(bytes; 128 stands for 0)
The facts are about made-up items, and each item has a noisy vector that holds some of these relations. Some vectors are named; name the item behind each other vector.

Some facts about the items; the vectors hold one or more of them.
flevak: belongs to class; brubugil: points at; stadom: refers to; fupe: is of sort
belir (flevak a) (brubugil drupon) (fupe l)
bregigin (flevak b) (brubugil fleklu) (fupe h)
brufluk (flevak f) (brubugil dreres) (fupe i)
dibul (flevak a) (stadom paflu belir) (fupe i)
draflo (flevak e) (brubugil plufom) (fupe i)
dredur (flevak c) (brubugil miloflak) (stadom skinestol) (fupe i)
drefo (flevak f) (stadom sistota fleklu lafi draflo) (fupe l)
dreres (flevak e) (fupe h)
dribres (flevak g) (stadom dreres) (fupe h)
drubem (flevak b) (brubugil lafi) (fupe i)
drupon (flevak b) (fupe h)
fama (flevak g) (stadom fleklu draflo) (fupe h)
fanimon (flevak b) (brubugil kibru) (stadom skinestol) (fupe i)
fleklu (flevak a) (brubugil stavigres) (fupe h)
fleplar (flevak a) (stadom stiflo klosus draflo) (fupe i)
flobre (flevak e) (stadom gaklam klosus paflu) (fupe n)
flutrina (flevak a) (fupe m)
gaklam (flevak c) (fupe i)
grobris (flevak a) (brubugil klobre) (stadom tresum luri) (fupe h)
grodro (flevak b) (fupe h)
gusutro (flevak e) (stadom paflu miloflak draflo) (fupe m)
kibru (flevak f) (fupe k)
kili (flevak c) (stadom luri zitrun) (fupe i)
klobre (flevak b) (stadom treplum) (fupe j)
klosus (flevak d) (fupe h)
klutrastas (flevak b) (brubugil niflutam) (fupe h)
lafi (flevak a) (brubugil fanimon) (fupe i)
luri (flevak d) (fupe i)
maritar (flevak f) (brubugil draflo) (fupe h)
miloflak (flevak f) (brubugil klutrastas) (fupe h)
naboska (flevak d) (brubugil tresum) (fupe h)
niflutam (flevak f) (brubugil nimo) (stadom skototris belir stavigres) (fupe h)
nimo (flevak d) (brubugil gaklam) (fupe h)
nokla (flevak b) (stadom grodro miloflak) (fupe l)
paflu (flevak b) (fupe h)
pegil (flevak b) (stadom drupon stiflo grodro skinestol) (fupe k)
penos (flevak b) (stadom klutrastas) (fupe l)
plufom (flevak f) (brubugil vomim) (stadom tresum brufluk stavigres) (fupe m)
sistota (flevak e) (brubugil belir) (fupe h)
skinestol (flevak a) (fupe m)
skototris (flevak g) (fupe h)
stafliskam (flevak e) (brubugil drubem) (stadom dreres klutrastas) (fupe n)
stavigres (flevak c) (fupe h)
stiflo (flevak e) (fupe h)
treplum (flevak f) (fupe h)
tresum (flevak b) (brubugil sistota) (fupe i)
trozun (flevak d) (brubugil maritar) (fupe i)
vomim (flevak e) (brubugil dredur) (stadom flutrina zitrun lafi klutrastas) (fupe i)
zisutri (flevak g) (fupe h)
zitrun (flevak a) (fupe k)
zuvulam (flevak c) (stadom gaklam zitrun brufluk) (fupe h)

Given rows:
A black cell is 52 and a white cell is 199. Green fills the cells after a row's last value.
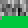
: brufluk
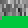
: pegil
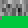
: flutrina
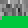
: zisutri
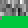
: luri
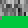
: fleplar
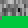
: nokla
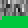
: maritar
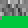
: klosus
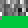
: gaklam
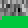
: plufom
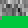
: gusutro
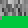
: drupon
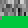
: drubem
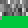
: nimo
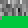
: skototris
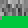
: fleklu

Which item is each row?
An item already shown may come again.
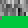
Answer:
dibul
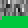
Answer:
maritar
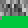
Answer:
dredur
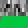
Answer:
trozun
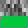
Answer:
dredur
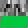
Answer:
trozun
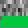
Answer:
klobre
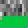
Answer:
klutrastas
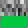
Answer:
lafi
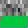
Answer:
flobre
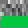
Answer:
dreres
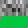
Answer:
stafliskam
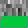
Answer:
grobris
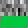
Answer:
tresum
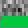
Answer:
drefo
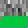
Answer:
zuvulam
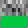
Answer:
stafliskam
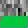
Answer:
dibul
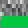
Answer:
dreres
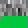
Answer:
grobris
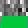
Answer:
gaklam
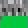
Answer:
belir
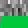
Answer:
stavigres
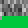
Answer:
miloflak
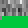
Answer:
zitrun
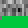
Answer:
penos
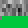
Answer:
flutrina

